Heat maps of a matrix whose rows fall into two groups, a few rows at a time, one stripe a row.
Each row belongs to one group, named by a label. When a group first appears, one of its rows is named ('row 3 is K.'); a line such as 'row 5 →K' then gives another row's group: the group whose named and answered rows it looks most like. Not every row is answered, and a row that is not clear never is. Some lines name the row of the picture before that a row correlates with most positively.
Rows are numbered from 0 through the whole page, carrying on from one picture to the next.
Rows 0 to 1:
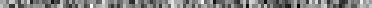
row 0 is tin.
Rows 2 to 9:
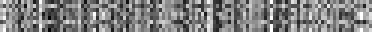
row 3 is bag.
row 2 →tin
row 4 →tin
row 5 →tin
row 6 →tin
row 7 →bag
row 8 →tin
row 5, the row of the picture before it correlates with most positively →0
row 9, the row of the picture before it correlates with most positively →0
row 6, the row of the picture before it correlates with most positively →0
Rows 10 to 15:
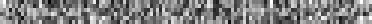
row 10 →tin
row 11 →tin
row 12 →bag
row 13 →bag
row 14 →tin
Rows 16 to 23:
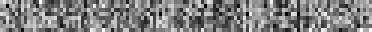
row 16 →tin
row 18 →bag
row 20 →bag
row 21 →bag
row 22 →bag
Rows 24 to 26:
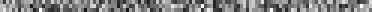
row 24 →bag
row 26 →tin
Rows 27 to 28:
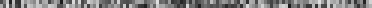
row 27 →bag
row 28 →bag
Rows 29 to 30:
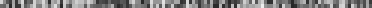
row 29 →bag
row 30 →bag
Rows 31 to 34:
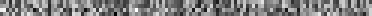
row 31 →bag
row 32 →bag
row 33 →tin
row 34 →bag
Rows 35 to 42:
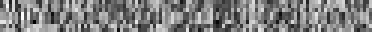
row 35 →bag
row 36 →bag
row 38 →tin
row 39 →tin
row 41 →bag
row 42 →bag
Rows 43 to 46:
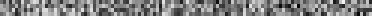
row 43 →bag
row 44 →tin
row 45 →bag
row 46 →bag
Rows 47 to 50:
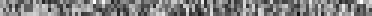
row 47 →tin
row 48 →bag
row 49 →bag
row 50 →bag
